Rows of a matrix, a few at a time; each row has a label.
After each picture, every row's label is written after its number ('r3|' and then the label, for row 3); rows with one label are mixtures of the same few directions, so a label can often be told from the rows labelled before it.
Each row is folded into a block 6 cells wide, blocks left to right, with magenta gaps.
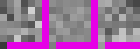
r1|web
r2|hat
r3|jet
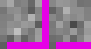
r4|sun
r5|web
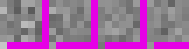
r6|web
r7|hat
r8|sun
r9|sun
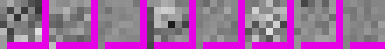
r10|jet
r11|hat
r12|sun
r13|web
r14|web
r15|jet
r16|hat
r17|web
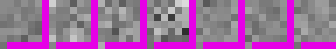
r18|sun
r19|jet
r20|sun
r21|jet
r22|hat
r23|hat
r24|hat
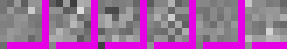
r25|web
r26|web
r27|hat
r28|jet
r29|web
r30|jet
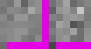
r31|web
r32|web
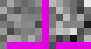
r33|hat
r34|sun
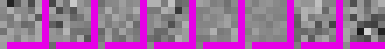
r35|hat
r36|sun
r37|jet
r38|web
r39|sun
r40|hat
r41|web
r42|sun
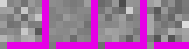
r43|jet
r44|sun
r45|web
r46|web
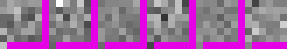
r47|hat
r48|hat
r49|sun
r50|hat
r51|jet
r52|hat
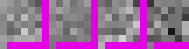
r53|jet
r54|sun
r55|sun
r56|jet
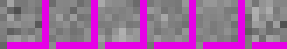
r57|hat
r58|jet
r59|jet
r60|hat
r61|hat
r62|web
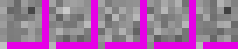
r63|web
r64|hat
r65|jet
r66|hat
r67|web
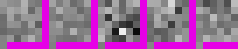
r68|web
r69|sun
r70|sun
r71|web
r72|hat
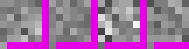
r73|sun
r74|sun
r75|hat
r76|sun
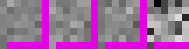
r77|hat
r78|web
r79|web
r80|hat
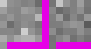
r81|jet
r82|hat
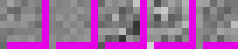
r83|hat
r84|jet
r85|sun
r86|hat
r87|web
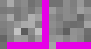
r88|sun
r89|sun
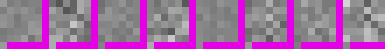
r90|sun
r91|web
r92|jet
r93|sun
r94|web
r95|jet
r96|sun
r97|jet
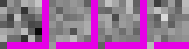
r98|sun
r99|sun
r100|hat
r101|hat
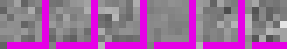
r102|web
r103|jet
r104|hat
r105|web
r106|web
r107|web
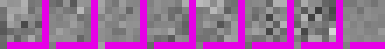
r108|web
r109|web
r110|web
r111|sun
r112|web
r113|jet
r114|jet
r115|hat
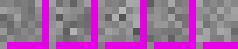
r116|hat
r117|sun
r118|jet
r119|jet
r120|jet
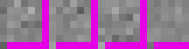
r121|web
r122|web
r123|hat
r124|web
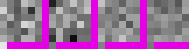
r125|web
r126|jet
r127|jet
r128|hat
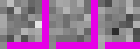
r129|web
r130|hat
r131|sun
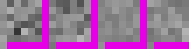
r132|sun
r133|hat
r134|hat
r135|sun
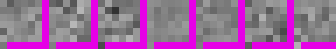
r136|hat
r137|web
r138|hat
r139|web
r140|hat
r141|sun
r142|hat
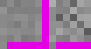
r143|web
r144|jet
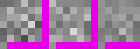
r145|jet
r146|jet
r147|jet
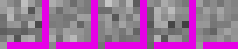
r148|web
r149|jet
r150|hat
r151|web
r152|sun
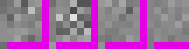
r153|web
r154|jet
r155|web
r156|jet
